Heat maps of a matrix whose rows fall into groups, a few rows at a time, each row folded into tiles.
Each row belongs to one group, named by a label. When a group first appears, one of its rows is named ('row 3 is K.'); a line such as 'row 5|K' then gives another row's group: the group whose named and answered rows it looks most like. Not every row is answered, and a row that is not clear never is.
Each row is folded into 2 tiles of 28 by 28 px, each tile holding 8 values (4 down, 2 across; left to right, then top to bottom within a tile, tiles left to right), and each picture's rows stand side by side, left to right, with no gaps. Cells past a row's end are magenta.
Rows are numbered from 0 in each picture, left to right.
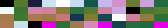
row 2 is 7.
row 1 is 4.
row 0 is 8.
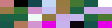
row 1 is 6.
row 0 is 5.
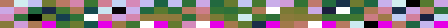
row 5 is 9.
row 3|9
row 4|6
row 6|8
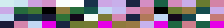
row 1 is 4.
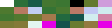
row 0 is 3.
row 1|5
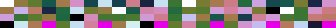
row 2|8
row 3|6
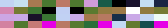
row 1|7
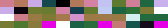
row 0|7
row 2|6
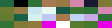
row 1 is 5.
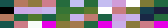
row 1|6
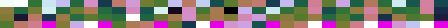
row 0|4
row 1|9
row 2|6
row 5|9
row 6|9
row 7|9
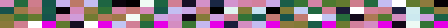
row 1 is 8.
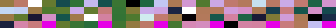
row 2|5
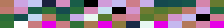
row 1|5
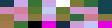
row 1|3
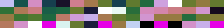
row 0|9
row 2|8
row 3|3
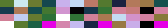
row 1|7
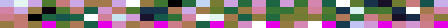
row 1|4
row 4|9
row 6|3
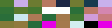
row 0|6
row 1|8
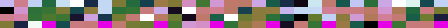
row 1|4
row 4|7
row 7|4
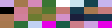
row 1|4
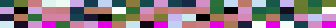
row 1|4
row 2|8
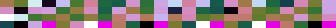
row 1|9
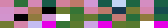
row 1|7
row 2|9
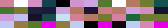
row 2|3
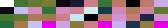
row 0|3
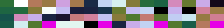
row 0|6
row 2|3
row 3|7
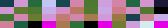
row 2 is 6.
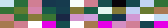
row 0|9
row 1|6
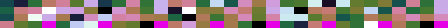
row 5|7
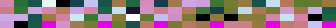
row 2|7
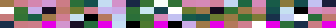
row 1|6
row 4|9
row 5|7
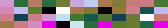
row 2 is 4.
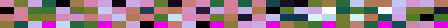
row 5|5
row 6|6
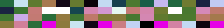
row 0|6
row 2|8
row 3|8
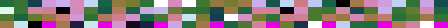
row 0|8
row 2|6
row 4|7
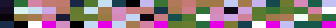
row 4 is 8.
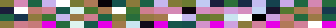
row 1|3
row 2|8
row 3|7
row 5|9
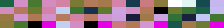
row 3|4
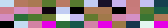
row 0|3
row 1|7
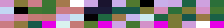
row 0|7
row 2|5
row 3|9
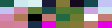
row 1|5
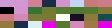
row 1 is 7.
